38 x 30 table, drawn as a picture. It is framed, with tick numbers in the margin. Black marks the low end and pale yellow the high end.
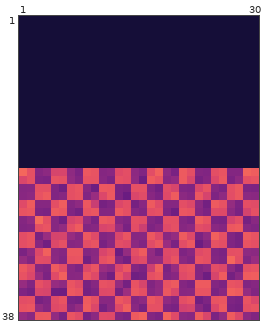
The table splits into 2 rows of 1 panel. Panel 1,1: very low, flat. Panel 2,1: middling, checkered, strong in contrast.
